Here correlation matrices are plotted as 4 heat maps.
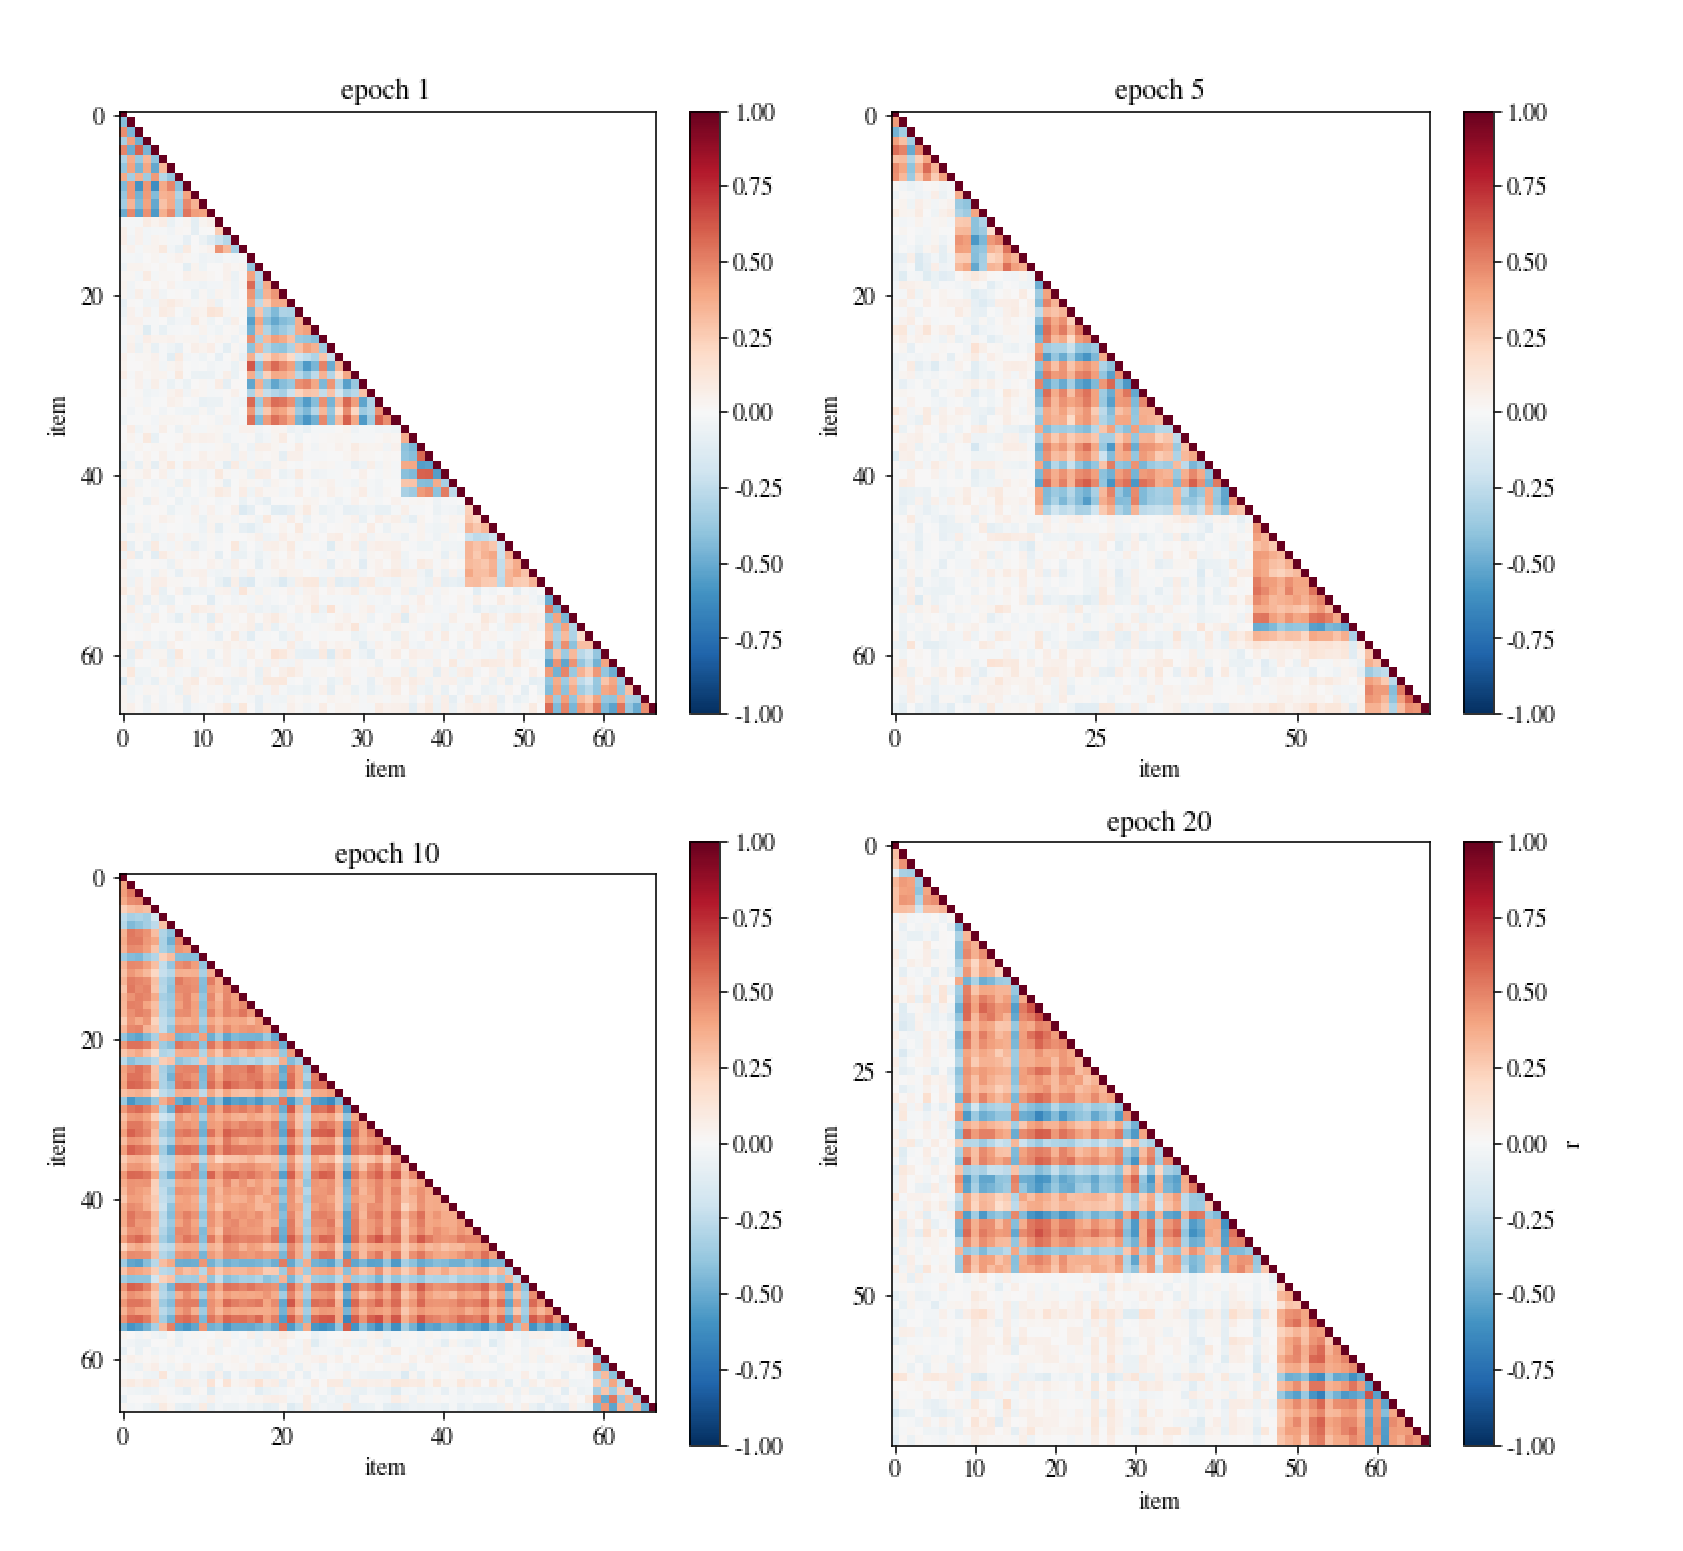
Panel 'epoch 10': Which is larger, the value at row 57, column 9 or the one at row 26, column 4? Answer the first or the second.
the second
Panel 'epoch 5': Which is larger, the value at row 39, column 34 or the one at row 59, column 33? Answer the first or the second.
the second
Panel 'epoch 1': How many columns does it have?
67
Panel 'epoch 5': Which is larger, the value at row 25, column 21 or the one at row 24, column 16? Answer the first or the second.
the first
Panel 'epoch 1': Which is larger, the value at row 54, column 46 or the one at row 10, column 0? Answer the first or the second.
the first
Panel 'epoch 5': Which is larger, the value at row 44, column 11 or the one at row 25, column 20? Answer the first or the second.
the second
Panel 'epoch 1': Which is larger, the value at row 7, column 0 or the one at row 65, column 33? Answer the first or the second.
the first
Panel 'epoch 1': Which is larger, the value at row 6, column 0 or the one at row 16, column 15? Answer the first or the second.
the second
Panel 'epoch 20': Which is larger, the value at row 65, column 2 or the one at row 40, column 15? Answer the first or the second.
the first
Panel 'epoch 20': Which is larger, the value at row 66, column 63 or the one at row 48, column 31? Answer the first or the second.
the first
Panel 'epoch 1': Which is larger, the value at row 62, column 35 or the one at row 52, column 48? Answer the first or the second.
the second
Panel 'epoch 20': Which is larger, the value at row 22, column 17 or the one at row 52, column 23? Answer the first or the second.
the first
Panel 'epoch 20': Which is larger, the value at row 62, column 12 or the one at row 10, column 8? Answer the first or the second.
the first
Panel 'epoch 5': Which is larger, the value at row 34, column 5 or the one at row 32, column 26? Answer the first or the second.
the first
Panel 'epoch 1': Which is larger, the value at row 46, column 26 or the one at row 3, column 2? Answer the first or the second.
the first
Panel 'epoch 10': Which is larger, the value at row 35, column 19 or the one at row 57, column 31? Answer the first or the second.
the first
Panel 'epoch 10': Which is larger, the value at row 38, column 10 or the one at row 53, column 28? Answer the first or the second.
the first
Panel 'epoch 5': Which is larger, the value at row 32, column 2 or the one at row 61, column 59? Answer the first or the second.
the second
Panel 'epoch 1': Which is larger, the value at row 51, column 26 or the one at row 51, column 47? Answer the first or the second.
the first
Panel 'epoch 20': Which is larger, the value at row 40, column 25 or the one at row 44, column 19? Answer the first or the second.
the second
